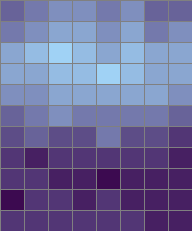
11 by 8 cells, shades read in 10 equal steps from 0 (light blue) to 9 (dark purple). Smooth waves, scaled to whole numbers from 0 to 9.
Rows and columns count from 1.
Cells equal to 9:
2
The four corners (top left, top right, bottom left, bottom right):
5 5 7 8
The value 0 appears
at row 3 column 3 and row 4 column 5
